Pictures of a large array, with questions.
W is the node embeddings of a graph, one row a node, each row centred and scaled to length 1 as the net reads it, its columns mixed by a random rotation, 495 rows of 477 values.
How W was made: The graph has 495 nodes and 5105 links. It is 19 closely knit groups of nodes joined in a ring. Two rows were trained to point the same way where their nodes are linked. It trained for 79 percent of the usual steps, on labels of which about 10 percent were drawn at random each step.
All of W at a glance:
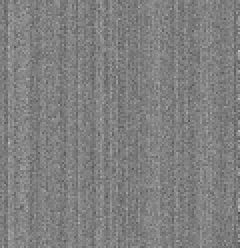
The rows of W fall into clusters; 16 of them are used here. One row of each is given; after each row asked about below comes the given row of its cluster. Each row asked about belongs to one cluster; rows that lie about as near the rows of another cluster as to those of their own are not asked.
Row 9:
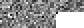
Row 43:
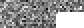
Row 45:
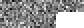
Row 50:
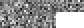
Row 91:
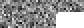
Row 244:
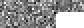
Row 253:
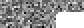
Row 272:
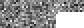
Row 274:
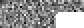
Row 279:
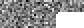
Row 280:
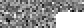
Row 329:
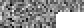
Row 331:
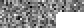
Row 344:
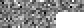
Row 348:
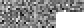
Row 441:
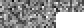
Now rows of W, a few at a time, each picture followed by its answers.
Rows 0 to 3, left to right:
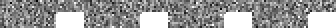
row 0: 274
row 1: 331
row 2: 280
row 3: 441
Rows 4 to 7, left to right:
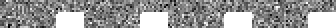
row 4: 253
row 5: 272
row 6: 331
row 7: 43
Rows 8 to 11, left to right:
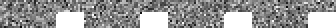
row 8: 329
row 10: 280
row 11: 43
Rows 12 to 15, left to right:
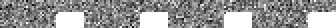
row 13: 280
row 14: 9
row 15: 274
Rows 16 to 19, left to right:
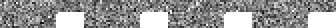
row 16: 244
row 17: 329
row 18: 280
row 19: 91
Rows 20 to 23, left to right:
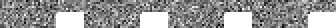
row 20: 274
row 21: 272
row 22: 43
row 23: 9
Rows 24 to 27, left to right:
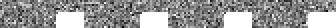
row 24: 45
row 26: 9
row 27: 274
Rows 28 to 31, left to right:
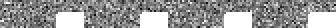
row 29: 91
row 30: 279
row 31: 272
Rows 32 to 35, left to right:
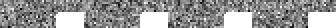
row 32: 50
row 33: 329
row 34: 329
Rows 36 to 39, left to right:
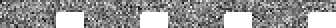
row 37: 45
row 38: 244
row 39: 348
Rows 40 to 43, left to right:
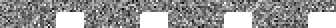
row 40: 348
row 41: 344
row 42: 272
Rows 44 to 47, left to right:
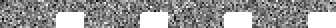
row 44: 331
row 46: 50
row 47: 274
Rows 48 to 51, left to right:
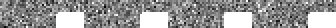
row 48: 329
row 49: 344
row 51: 50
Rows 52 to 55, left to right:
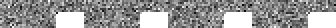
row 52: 9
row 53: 348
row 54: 272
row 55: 9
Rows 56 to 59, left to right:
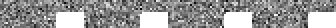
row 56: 272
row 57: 91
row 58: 441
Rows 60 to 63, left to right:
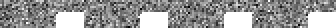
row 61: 253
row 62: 344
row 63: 253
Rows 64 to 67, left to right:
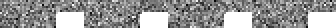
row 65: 244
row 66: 329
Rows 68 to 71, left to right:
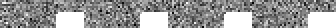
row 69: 43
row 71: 91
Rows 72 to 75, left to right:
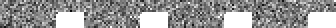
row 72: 329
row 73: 441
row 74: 45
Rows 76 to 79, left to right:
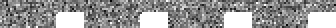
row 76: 331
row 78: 348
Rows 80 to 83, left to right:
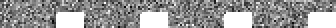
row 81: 45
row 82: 9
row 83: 244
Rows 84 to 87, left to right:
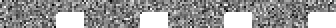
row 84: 441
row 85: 9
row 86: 441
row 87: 50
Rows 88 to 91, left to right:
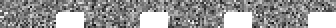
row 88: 280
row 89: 329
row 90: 329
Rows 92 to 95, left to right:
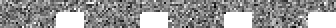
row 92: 348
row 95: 253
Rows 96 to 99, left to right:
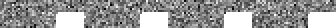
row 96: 272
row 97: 91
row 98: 9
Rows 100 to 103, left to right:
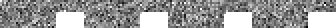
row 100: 348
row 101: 43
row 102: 244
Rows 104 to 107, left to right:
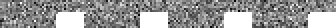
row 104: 45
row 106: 348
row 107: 329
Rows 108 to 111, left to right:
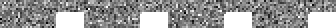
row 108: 348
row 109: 272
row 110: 344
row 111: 441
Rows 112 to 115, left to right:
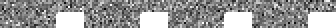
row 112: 272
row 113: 50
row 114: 348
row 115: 91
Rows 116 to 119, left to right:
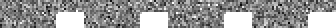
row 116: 45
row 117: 43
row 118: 244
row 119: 91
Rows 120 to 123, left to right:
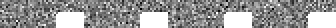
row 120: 280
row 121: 91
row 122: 441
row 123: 50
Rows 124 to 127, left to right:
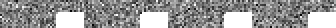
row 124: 348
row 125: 344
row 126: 50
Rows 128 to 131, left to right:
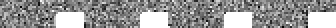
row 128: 274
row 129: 329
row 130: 9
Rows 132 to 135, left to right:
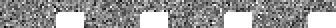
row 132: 441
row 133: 329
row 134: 279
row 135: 244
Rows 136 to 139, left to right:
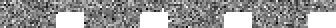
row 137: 348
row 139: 274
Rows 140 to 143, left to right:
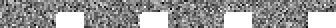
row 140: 331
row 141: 274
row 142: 272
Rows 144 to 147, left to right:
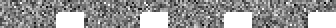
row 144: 45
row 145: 45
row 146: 331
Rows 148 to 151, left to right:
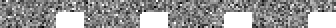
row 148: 253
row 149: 344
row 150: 272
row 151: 329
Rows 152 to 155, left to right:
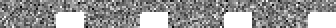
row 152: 274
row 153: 91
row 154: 441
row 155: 279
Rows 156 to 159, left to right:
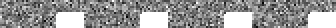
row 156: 43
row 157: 91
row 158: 280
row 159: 329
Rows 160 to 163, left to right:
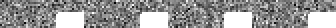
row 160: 331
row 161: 244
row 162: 50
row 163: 45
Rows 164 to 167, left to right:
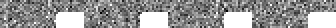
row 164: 441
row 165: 50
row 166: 441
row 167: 344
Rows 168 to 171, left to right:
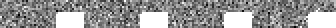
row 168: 43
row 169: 274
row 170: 274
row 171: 253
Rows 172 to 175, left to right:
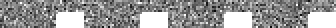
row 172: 45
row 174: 274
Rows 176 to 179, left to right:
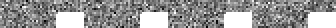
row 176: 43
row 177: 45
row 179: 244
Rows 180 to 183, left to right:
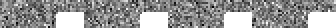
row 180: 50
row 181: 344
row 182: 331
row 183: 45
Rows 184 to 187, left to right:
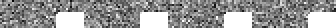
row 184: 441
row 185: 43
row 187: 280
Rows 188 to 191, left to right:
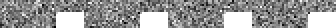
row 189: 244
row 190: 274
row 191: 9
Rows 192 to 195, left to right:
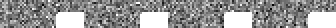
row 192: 441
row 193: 43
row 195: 279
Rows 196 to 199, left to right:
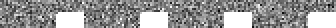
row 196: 331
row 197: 348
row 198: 348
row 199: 50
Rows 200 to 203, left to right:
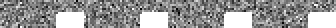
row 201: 91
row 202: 91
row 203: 272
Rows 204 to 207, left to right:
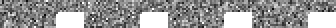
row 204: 279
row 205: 244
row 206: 272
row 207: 91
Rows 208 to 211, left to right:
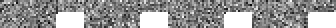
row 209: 50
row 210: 9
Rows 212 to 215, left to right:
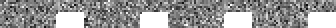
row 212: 272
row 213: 45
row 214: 272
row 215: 331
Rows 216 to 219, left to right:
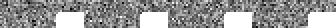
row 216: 331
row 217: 279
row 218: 344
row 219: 329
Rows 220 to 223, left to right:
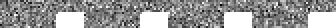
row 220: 331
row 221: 348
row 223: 91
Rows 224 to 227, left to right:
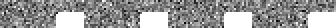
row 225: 50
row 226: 441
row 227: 50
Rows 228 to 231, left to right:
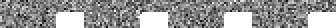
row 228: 43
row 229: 280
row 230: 43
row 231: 9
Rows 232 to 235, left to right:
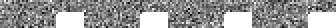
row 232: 279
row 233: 280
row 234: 50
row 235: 9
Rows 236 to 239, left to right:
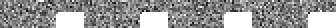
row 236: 344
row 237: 331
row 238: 274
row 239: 9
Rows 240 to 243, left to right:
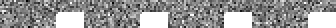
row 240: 279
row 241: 331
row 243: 280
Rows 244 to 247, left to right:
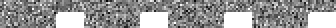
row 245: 43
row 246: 272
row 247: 91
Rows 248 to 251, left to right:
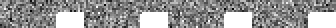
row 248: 329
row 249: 279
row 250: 91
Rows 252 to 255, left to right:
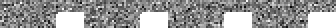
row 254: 50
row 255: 272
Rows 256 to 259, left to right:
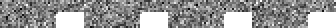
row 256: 50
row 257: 244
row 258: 91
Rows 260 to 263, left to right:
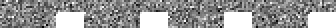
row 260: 253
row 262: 348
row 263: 441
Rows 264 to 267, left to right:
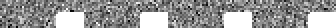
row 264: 253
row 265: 43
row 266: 274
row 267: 279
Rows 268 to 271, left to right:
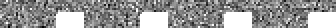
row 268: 253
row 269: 279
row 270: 274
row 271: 348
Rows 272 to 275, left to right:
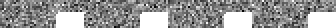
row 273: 272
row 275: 244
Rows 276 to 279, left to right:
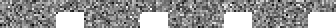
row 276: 9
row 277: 441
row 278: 272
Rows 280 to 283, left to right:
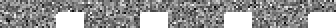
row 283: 344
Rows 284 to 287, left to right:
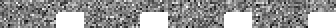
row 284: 344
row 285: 244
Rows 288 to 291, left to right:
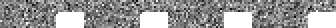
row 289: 344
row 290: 348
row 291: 253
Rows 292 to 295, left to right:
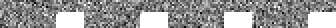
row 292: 45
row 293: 244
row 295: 91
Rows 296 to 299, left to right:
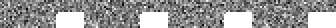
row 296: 344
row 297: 274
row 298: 331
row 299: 43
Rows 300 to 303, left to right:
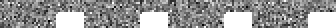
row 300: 344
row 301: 280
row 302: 331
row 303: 244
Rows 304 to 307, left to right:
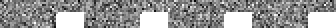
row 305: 329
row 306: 43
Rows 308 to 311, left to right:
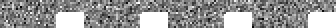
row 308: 274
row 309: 43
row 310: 280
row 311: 329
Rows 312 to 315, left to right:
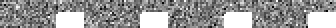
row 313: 274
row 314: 253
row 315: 274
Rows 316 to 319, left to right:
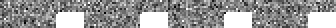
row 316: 344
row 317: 244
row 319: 272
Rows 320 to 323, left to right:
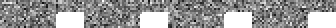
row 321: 50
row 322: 329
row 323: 348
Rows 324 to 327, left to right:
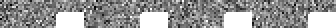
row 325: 441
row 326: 279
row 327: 45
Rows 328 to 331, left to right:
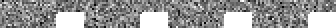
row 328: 244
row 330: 91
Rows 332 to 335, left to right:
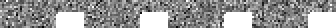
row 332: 253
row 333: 9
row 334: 50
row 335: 329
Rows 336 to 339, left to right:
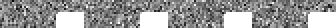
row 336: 45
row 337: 348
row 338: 50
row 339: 45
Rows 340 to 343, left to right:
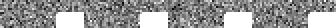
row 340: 441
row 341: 274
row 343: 344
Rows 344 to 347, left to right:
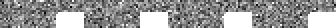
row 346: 441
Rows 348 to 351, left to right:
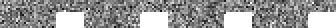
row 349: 272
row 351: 45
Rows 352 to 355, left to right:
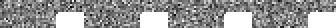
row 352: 344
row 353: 280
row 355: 279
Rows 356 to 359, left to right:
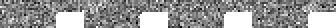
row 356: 279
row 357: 50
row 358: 329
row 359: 272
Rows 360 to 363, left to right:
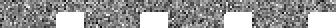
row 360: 45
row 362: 344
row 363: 45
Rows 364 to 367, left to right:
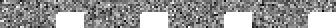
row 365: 272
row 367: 329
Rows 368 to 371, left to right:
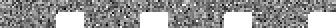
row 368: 9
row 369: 331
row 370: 50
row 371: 280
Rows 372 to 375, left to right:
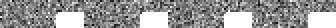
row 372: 441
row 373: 9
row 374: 441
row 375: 331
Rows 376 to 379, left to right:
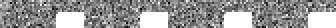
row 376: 244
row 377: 253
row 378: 50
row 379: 441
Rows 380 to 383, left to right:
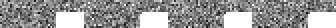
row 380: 348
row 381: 244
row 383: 244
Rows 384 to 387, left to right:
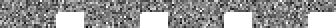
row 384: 274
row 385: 91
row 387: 91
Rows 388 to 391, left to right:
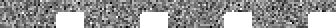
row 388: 274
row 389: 253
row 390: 253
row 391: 9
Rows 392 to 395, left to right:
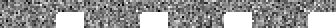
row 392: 331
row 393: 274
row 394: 279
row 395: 279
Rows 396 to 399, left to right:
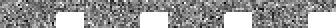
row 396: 50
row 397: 274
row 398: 244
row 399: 272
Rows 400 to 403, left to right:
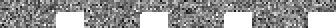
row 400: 274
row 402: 272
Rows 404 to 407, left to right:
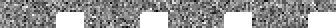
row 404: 43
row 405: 253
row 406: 279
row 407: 45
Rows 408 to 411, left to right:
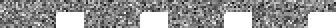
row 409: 279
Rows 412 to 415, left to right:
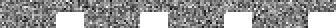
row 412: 43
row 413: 272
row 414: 272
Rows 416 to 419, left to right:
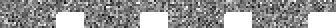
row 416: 280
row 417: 43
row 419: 344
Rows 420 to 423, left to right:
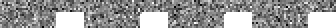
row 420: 348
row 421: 441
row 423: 43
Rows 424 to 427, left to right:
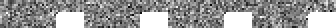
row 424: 329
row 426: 9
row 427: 253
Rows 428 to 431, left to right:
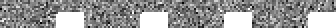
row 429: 441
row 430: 272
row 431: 253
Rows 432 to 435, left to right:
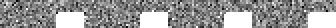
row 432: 9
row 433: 280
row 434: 45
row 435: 274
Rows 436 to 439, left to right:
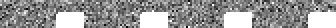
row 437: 280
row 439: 45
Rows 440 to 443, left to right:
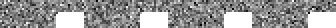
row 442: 91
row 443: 9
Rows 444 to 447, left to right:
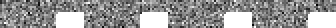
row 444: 274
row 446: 280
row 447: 45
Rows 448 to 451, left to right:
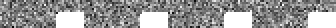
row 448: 329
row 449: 331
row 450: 279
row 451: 348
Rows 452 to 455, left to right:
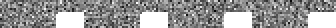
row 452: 45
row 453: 280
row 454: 274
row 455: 91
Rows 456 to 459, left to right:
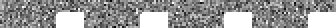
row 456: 348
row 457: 279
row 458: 244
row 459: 45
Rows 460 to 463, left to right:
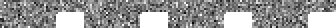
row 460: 45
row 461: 50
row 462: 344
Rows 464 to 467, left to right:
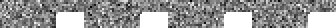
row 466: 91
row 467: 279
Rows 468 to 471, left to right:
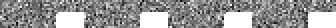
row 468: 50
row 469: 91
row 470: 45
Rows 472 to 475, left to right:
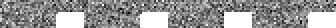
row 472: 43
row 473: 344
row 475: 272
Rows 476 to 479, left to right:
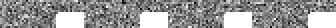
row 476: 244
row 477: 91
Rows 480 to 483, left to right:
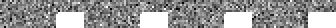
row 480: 441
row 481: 272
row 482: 272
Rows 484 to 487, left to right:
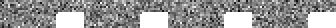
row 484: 344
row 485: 244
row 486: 43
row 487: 9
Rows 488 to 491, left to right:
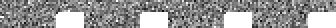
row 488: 280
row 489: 244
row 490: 279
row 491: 274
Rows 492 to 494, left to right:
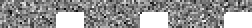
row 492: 91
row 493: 9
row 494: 441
